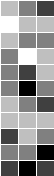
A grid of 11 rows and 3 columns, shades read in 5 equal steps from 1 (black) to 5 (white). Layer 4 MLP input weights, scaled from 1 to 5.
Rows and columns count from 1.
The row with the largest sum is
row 2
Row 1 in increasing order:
2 3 4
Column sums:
37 33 32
